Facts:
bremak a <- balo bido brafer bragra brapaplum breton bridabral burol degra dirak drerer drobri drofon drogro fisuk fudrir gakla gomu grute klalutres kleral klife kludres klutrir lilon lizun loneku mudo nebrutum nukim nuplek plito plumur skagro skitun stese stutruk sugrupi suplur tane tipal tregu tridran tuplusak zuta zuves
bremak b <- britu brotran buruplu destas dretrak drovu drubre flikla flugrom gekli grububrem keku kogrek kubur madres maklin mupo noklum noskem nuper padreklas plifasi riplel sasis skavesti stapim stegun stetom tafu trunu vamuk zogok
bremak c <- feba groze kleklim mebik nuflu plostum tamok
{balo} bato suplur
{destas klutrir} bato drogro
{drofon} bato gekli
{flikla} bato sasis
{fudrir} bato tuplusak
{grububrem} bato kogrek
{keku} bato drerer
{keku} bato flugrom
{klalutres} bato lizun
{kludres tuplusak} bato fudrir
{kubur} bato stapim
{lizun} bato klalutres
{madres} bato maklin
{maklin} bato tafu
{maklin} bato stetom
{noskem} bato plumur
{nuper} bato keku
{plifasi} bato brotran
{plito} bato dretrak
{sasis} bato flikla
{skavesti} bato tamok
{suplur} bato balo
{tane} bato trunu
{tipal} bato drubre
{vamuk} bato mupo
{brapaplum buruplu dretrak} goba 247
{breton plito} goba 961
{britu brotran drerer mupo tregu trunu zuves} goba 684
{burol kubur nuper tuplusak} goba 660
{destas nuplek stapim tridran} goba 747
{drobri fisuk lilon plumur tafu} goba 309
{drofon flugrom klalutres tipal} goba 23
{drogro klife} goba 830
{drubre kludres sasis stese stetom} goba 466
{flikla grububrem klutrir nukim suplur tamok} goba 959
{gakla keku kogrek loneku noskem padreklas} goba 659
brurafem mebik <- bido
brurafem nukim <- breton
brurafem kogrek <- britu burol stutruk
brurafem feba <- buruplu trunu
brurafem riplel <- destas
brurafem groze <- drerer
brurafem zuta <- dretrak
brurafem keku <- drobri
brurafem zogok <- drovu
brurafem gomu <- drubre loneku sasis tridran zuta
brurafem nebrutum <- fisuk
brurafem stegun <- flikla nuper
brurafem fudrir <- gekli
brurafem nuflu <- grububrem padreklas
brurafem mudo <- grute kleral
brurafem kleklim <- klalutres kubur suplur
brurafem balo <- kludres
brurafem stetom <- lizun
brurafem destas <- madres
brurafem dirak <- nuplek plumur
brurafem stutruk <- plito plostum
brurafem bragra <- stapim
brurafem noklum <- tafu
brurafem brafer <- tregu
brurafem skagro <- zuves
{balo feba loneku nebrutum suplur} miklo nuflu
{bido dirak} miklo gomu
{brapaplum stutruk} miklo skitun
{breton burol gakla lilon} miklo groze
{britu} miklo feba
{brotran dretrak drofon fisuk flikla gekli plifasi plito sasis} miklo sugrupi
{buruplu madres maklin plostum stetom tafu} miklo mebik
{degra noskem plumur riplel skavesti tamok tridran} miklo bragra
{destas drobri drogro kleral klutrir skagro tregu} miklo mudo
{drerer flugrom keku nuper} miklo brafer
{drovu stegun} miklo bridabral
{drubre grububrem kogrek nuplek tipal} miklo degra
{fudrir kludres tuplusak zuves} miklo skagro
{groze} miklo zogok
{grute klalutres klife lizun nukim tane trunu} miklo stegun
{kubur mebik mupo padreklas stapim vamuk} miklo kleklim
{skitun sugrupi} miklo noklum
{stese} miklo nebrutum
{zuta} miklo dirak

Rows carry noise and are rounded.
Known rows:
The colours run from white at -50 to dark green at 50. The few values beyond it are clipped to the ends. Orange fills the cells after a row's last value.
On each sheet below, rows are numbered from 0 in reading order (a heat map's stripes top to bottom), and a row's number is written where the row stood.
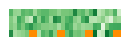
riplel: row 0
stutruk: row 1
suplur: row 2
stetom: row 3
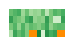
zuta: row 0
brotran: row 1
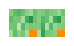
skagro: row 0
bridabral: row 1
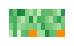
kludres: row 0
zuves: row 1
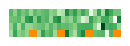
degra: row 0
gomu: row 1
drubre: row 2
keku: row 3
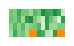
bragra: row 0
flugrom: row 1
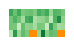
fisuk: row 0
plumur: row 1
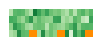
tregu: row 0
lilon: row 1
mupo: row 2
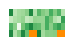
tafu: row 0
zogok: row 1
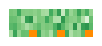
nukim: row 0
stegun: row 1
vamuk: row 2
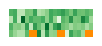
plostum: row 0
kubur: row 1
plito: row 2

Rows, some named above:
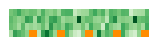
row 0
breton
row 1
loneku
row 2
nuflu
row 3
plumur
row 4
nuflu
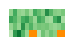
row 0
loneku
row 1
klutrir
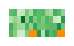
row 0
mebik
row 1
dretrak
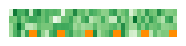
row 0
drerer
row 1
sasis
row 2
suplur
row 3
gekli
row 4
kleklim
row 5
klutrir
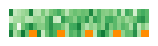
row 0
tafu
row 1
stapim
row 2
nuplek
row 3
loneku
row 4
drogro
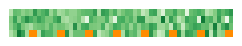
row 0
burol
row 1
zuta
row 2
buruplu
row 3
grububrem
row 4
gomu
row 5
tamok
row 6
kogrek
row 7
kubur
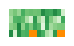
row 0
britu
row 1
flugrom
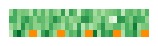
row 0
loneku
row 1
gakla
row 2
drogro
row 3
trunu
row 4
tridran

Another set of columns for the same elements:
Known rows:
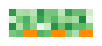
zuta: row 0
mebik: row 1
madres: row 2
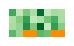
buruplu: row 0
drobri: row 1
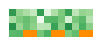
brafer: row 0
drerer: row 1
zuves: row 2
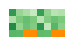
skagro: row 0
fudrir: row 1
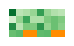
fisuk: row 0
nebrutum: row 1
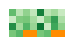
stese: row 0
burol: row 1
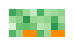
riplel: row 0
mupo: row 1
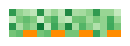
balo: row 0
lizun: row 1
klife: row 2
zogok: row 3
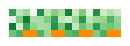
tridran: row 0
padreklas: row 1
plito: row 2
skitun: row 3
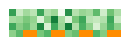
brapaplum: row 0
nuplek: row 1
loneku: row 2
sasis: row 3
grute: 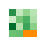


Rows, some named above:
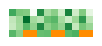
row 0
destas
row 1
tane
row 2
plito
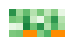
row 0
plostum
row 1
suplur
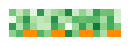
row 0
suplur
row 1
gekli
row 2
keku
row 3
maklin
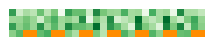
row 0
brapaplum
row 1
klutrir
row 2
madres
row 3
tafu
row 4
stapim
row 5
stapim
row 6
tuplusak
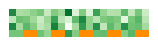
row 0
klife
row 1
drubre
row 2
nuper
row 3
fudrir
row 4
kludres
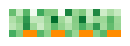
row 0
grububrem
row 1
destas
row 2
kubur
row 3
stutruk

